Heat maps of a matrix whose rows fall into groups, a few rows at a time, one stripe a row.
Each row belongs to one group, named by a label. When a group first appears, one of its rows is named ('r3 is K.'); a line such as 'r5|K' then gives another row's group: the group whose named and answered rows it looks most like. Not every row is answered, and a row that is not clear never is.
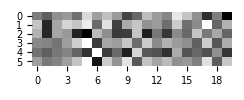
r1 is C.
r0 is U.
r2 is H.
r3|C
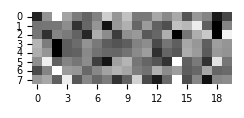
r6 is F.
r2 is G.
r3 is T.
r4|T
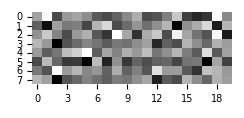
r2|U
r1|G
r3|T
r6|F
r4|C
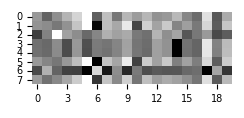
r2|F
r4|G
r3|G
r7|C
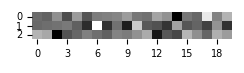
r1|H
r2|T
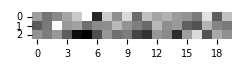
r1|F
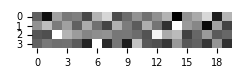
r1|U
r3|H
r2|F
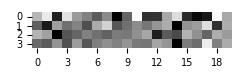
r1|G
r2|T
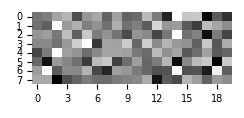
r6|U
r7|T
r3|C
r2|U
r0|U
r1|F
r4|F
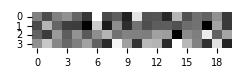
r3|U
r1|H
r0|H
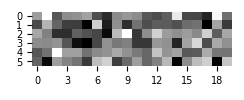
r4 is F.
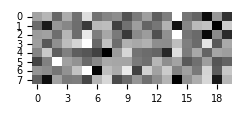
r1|G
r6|C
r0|U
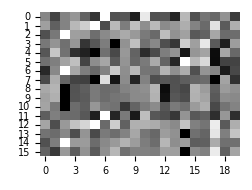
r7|H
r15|G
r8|T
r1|C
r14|F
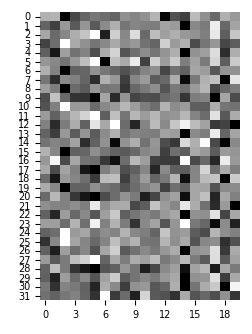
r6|T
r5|C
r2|C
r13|G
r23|U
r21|U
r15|T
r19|T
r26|G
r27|C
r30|G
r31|H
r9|H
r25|F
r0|T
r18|G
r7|G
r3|F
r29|G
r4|G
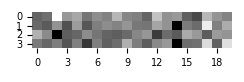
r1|G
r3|G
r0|F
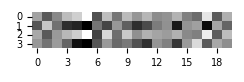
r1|H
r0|C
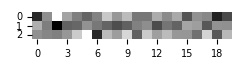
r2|C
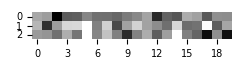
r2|U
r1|C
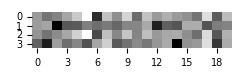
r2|C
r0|C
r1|T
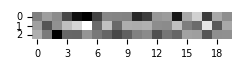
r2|T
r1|C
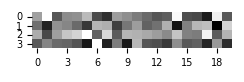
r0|U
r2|C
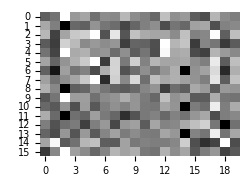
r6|G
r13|G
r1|T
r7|C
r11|T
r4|F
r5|C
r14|U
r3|F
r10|G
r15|F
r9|F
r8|T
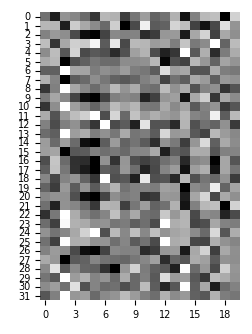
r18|H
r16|H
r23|F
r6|F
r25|F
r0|G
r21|G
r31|F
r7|T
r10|F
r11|C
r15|T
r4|U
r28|U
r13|F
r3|C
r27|T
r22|F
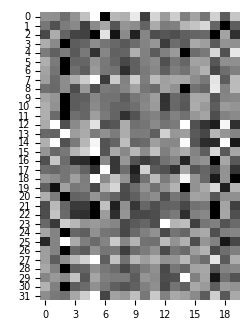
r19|G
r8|G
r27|C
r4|G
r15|C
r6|T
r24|T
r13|F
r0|C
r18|U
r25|F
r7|C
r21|H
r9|T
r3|T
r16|H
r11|T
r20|T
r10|T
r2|H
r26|T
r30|T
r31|C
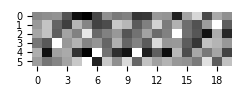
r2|U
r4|H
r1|U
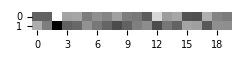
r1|T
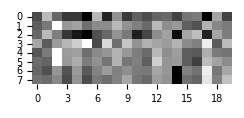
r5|F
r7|G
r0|H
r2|H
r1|F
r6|G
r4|F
